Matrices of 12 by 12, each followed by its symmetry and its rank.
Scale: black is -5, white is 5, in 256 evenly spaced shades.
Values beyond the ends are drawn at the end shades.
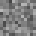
antisymmetric, full rank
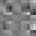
neither, rank two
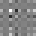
symmetric, rank one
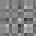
symmetric, rank one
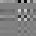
neither, rank one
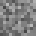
antisymmetric, full rank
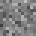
antisymmetric, full rank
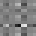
neither, rank one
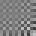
symmetric, rank one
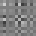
symmetric, rank one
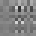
neither, rank two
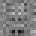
neither, rank two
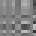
neither, rank one
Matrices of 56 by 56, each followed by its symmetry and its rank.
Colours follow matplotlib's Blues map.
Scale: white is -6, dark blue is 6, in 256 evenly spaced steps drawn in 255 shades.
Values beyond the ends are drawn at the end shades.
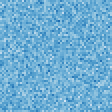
neither, full rank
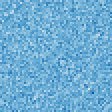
symmetric, full rank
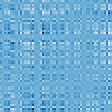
antisymmetric, rank two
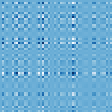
symmetric, rank one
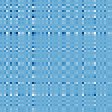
symmetric, rank one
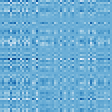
neither, rank two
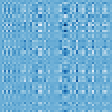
neither, rank two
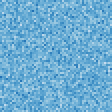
neither, full rank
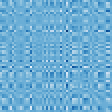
antisymmetric, rank two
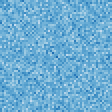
symmetric, full rank
